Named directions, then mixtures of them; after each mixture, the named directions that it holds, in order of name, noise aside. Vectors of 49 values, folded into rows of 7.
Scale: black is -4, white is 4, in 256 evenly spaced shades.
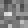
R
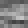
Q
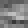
Q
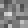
R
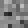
R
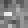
Q, R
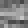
Q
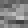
Q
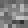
Q, R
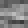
Q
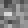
Q, R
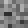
R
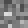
R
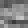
Q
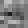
Q, R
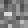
R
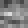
Q, R
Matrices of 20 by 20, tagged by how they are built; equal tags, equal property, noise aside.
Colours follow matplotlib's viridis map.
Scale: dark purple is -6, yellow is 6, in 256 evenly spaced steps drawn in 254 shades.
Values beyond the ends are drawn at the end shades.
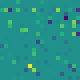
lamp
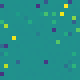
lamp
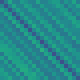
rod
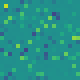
lamp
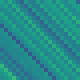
rod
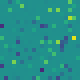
lamp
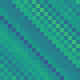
rod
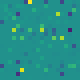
lamp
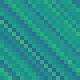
rod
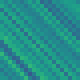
rod
